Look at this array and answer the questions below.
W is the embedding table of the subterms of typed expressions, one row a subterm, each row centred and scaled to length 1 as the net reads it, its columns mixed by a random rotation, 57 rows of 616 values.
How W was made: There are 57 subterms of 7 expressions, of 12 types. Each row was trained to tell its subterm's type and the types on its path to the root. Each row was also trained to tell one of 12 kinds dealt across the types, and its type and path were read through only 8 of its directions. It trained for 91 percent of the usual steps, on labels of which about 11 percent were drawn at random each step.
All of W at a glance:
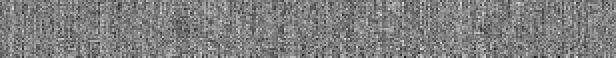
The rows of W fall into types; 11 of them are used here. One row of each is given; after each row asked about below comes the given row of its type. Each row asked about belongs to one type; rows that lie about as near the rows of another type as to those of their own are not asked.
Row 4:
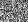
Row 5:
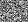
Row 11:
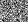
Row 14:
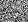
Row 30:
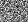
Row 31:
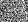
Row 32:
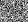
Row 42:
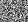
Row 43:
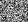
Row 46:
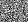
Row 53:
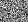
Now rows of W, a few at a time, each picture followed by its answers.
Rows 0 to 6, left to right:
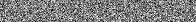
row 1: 46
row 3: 11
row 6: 42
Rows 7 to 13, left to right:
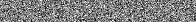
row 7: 46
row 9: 43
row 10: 53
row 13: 53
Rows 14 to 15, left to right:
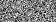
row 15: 4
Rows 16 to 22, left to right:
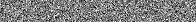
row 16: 46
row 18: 4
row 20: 4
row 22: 4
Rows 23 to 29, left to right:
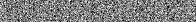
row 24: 14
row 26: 11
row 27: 43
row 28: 43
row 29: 43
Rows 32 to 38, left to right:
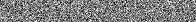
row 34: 43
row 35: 11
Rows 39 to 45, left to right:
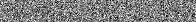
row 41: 31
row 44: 14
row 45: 11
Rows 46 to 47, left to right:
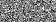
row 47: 46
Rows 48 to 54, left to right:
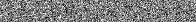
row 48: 53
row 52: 30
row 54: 14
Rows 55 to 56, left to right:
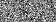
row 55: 53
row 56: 53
